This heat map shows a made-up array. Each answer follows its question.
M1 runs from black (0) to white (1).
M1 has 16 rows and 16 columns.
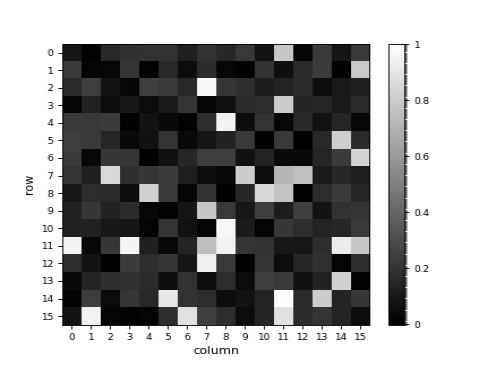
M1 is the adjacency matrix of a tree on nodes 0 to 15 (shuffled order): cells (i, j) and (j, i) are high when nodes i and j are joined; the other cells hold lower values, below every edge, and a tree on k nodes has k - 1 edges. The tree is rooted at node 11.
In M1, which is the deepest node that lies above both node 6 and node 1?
15
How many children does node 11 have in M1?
6
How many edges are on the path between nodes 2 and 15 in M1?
3
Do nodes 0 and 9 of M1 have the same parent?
no
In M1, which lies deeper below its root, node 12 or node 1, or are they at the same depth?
the same depth
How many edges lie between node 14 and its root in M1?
1
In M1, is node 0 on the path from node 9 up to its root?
no
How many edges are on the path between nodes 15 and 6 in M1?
1
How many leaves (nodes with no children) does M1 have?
11
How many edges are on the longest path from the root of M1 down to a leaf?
2
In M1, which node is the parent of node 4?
8
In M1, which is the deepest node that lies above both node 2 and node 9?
7
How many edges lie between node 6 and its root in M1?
2
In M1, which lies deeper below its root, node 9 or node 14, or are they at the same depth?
node 9
